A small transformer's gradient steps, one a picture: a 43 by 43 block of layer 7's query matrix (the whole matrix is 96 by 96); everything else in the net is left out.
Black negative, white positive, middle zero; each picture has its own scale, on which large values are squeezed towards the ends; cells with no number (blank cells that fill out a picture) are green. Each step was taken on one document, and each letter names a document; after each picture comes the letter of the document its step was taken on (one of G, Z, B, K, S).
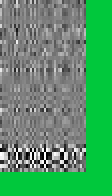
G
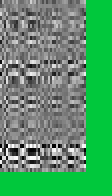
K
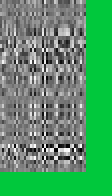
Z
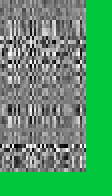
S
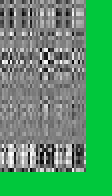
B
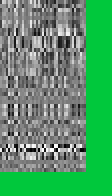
Z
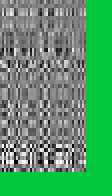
B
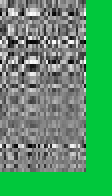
K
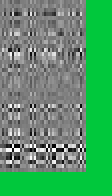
S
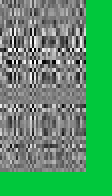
S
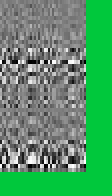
K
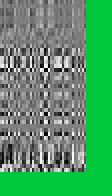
B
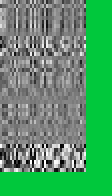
G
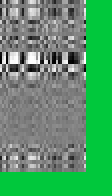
K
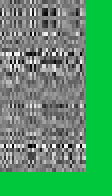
S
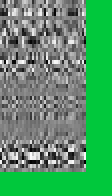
K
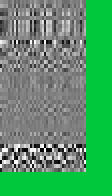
G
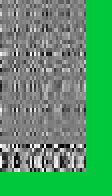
G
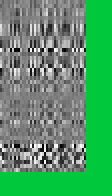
G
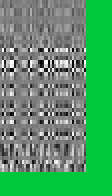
B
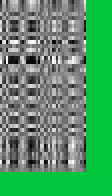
K
